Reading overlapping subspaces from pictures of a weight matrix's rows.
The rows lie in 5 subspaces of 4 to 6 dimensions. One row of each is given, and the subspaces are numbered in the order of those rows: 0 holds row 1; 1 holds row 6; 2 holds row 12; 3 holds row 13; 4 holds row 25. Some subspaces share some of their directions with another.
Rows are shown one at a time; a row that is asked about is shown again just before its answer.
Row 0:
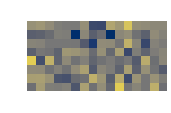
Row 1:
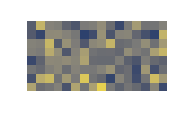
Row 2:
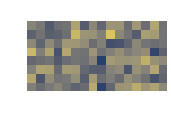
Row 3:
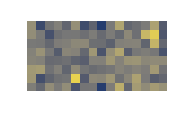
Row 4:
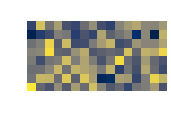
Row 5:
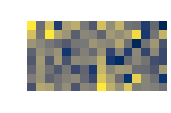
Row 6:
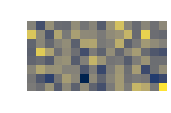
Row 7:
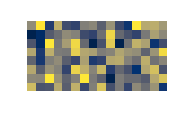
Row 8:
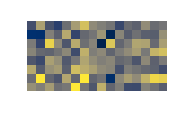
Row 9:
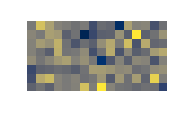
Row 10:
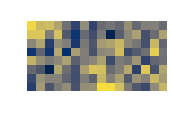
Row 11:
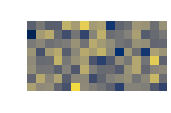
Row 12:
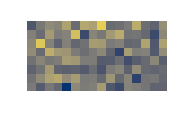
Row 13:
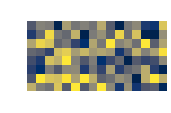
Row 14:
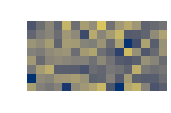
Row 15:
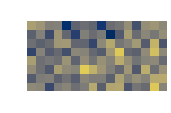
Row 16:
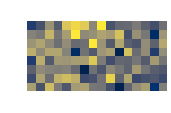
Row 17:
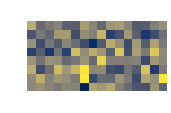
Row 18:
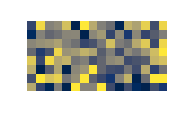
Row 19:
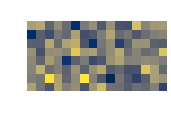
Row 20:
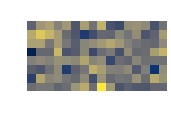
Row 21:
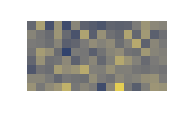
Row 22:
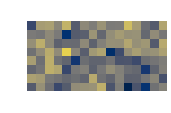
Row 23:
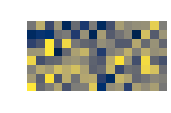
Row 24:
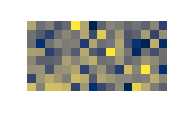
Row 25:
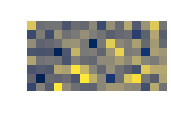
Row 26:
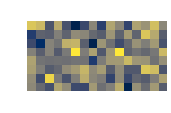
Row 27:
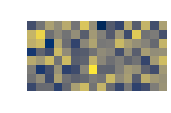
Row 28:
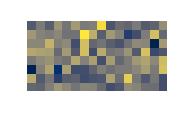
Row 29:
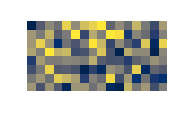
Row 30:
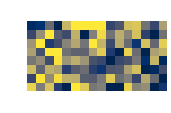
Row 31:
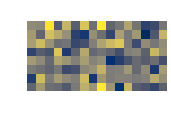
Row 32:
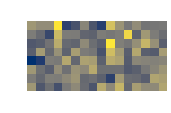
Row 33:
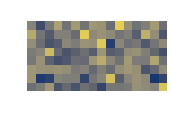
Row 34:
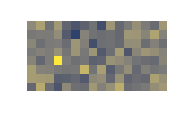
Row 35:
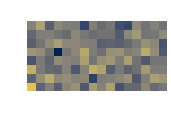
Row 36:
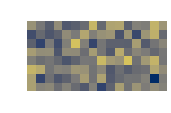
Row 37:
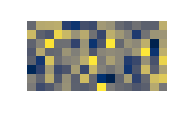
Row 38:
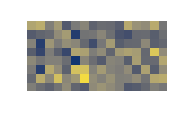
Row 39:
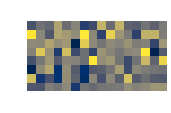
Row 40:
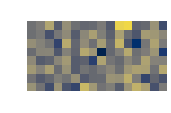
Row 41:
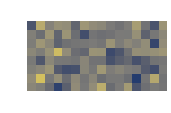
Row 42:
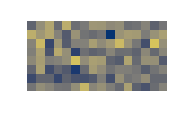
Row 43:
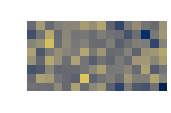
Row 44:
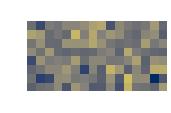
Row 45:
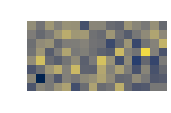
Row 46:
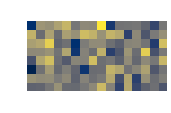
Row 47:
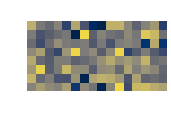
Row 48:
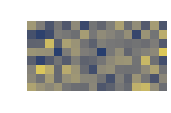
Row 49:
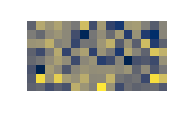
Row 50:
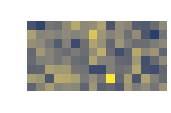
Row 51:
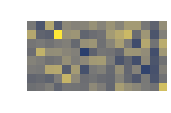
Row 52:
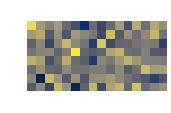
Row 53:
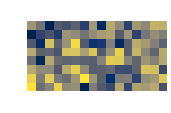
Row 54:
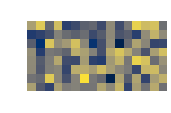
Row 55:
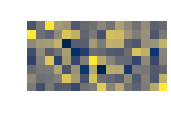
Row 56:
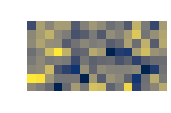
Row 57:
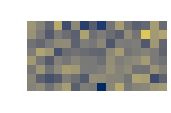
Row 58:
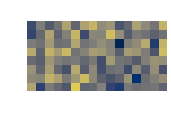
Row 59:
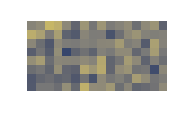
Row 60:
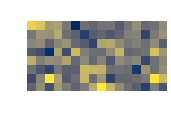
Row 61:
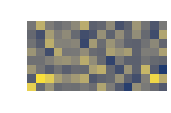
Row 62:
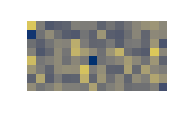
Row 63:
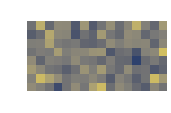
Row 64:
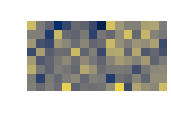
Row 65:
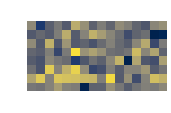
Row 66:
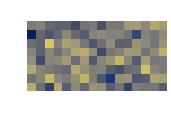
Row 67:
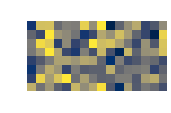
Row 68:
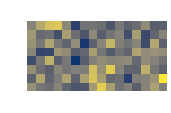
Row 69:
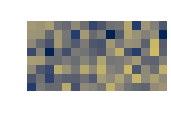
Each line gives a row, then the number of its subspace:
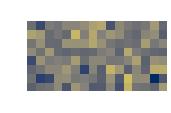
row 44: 4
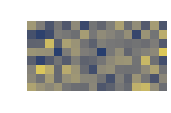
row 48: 0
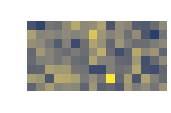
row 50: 3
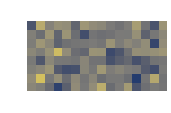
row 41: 4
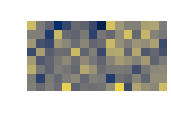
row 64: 1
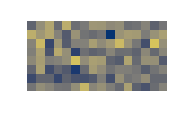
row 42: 3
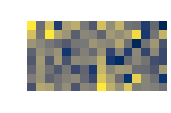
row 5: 0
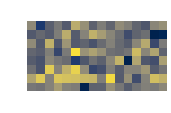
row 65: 3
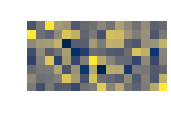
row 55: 1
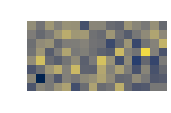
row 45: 1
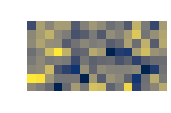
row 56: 4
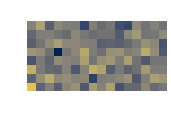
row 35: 4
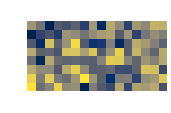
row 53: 3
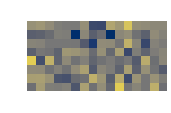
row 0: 4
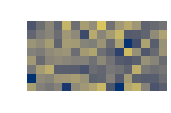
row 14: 0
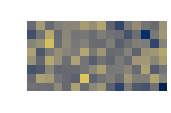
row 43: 1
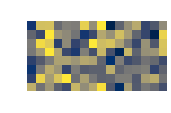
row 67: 0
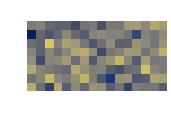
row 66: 0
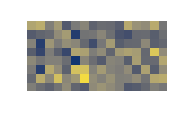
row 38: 3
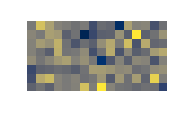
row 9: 3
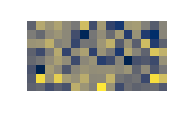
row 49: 3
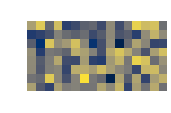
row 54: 3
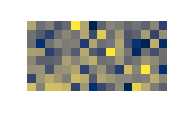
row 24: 4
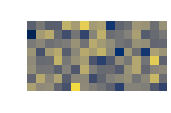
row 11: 1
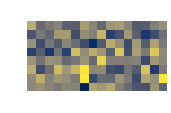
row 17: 3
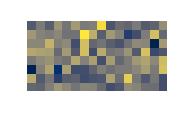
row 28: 1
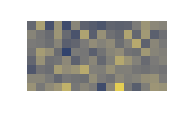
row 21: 0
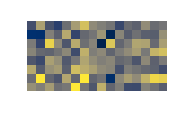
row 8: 2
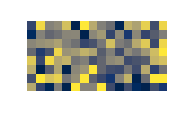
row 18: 0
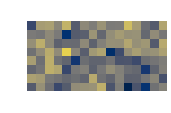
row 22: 4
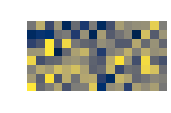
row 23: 0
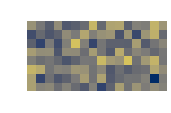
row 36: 3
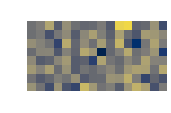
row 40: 0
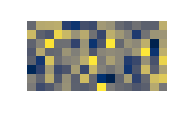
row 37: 1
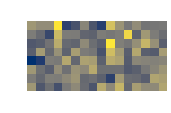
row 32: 1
